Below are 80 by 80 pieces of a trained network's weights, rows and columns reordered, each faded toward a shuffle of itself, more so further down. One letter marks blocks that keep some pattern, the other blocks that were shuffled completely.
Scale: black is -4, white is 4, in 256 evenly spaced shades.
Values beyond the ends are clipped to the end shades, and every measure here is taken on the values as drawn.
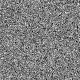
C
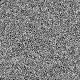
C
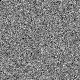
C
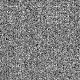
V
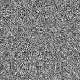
V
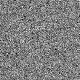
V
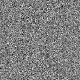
V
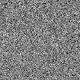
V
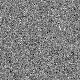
C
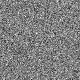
C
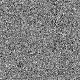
V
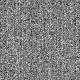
V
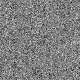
V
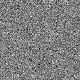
V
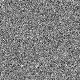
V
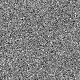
C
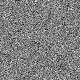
C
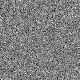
V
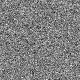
C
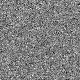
C
